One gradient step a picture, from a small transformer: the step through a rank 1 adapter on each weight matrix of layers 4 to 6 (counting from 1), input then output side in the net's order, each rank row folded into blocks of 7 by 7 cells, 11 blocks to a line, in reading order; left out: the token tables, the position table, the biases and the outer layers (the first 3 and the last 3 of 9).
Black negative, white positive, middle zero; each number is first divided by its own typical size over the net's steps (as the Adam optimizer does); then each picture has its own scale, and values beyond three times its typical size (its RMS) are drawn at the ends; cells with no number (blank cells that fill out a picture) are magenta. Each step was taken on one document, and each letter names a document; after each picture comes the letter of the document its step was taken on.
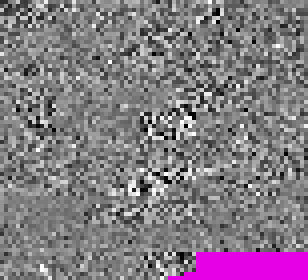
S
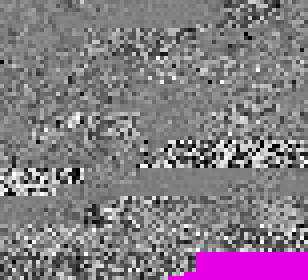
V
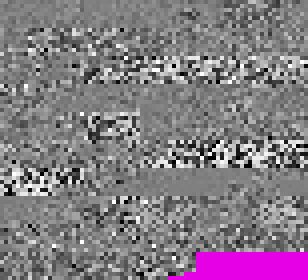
V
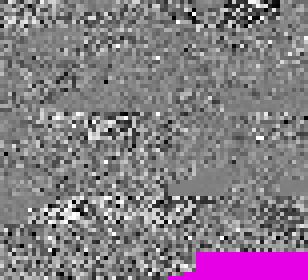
V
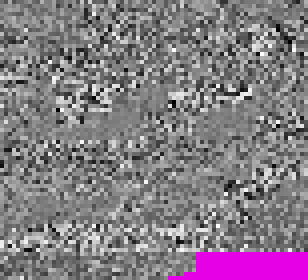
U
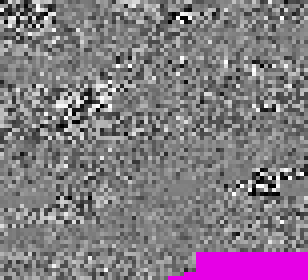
S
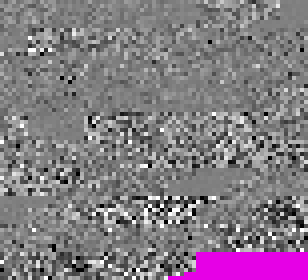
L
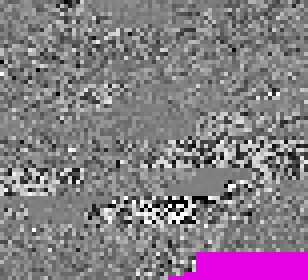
V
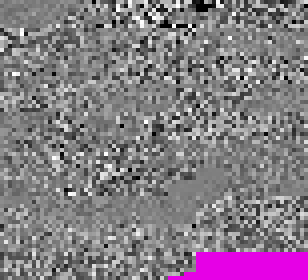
S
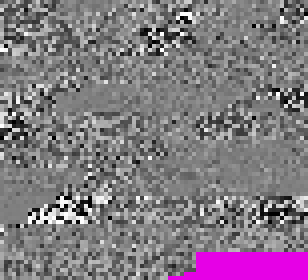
S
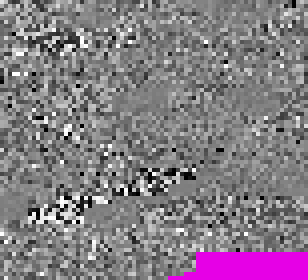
S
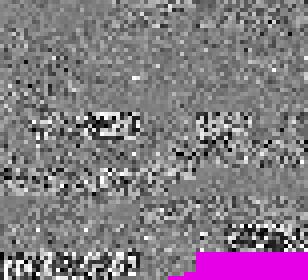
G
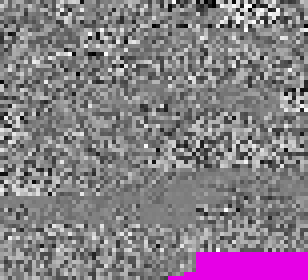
U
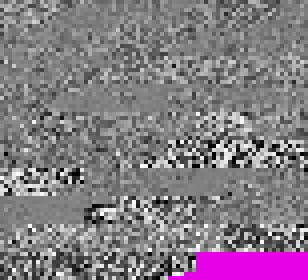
V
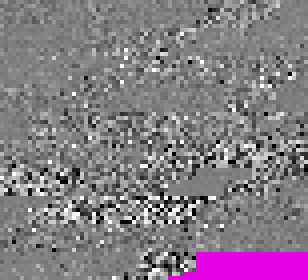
L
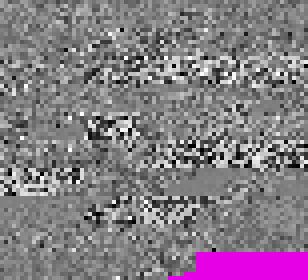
V
